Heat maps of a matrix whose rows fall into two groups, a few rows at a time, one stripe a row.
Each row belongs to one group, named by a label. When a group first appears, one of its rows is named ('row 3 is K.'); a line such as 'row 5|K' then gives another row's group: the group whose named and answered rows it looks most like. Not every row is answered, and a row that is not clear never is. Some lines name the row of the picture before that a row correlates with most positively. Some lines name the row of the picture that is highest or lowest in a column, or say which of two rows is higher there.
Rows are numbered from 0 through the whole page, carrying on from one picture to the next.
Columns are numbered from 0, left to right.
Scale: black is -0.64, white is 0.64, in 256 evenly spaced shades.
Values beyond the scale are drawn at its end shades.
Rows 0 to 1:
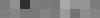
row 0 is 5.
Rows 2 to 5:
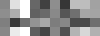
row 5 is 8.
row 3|8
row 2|8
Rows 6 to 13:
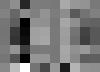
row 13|8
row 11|5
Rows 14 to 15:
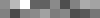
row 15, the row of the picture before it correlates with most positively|7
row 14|8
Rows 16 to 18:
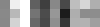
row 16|8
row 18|8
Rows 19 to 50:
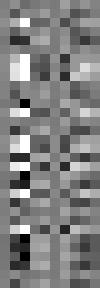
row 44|8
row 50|5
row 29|5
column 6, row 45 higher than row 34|Yes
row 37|8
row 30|5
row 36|5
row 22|5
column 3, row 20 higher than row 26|Yes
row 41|5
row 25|8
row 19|5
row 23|5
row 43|5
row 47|5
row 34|8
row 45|5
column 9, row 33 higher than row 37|No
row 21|8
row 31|8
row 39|5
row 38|5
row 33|5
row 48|5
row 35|8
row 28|5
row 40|8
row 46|5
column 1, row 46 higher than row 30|No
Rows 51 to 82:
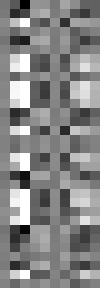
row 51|5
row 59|5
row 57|8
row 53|8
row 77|5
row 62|8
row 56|5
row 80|5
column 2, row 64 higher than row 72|No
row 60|8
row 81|8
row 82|5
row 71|5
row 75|8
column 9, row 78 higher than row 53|No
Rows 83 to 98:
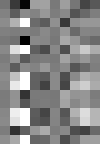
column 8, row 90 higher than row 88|No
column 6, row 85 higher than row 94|No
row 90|5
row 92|8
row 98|8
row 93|5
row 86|5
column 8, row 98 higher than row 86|Yes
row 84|5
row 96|8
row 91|8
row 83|5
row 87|5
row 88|8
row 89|5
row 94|5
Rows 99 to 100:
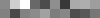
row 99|8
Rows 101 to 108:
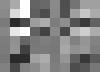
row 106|5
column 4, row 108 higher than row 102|Yes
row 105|5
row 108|5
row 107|5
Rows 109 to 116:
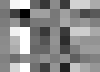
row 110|5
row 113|8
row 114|8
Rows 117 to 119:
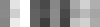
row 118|8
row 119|8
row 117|8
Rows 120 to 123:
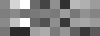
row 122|8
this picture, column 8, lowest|123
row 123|5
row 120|8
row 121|5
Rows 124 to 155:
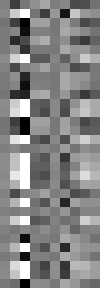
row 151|8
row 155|5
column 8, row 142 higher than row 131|Yes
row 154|8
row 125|8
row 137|5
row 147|5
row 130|8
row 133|5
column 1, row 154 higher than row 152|Yes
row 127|5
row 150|5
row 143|8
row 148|8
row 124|5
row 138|5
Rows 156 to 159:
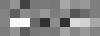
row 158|8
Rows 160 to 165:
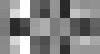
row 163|5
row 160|8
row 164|8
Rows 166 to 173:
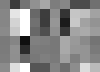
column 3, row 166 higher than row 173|Yes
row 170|5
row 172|5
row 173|8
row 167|8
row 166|5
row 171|5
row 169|8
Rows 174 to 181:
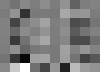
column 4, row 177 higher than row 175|Yes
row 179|5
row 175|5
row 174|5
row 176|5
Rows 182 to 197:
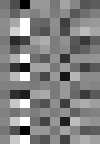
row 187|5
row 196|5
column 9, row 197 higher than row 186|Yes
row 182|5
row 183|5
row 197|8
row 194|5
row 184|8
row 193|8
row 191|5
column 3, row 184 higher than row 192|No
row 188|8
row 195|8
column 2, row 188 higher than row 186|Yes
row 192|5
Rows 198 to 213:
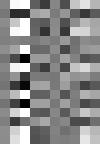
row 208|8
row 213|8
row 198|8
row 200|8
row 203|8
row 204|5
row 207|5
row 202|5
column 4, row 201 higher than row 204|No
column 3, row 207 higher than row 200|Yes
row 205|8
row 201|8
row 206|5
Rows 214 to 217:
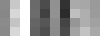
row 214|8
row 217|8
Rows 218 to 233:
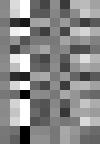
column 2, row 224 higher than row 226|Yes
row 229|8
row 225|8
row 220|5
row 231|8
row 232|5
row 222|5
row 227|8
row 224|8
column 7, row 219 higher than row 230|No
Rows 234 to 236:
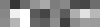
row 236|8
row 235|8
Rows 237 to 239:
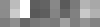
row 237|8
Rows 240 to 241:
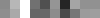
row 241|8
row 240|8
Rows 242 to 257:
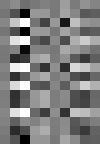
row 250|5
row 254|8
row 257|5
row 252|5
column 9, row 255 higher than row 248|Yes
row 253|5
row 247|5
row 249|8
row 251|8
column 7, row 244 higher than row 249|No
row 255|5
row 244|8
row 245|5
